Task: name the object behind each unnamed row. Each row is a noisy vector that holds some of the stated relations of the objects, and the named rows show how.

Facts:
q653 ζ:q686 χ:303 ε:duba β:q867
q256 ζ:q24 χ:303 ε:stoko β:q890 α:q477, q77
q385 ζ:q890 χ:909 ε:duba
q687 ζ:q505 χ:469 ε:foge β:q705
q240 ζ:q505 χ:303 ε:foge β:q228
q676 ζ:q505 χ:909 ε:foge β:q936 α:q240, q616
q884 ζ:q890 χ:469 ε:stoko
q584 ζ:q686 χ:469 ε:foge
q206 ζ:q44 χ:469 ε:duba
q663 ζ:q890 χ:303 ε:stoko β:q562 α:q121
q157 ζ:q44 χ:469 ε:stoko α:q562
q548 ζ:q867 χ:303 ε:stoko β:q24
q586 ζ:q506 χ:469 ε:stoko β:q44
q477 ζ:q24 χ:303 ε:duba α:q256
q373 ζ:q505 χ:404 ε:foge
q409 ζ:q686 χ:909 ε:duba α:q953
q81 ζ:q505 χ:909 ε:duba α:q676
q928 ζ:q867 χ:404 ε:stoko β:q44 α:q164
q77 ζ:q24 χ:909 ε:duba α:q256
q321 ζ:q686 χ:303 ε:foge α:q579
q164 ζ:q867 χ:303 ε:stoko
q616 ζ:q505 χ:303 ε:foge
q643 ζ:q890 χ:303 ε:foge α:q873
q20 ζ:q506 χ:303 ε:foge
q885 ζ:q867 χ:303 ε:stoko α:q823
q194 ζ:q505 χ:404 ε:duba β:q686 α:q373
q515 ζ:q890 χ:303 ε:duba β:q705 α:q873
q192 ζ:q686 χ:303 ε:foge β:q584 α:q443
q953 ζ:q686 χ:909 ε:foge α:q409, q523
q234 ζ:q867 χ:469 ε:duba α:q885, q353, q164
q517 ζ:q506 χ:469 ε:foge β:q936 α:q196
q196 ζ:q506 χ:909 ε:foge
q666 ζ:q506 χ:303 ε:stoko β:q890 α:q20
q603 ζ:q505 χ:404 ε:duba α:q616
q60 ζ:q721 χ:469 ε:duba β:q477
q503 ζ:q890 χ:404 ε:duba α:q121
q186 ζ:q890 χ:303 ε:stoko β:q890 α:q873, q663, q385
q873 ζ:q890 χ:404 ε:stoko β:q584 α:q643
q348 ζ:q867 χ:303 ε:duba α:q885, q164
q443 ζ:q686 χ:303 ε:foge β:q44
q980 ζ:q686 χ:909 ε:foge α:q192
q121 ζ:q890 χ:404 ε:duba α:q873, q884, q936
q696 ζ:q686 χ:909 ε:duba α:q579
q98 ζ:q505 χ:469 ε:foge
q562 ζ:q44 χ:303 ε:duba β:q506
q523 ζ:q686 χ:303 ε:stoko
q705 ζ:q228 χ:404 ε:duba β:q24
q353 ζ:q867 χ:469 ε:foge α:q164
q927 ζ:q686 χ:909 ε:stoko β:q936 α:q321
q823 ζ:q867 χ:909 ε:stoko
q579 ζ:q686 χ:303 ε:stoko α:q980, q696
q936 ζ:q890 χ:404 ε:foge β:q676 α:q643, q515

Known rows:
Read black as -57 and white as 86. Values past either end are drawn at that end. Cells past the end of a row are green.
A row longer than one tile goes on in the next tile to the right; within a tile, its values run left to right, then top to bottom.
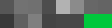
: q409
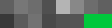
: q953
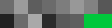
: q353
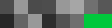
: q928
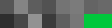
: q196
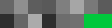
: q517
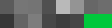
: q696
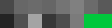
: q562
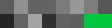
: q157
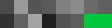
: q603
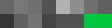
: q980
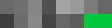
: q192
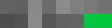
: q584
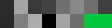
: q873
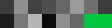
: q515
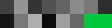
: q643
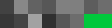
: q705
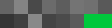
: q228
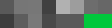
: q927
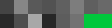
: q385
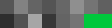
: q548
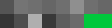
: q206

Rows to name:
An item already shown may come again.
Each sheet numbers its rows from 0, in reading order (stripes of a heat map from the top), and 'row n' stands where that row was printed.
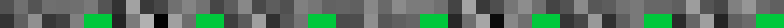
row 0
q506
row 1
q873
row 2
q890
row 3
q584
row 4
q936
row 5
q373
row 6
q676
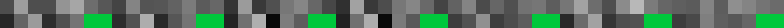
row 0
q928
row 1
q385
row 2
q121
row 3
q121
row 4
q867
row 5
q256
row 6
q523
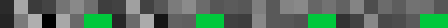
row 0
q873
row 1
q503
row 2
q653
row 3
q228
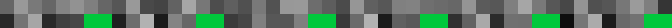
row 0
q477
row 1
q186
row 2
q443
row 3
q194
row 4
q517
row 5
q663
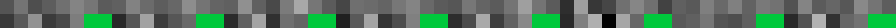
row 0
q44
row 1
q164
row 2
q666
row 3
q562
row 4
q586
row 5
q873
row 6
q686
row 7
q884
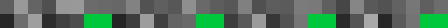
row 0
q77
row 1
q240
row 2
q505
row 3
q385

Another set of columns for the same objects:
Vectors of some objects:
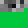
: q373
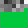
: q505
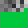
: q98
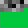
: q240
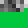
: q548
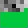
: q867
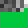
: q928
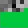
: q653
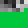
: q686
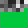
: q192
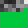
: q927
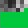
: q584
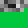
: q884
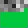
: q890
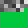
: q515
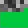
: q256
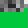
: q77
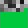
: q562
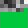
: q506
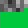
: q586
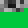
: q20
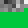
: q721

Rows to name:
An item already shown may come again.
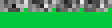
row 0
q867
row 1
q643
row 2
q676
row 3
q936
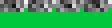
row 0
q353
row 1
q503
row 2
q884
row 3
q696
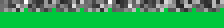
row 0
q477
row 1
q666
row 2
q186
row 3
q477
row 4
q873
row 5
q194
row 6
q523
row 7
q256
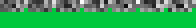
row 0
q705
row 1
q517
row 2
q77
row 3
q443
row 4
q228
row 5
q686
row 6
q385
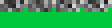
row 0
q256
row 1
q586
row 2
q121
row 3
q663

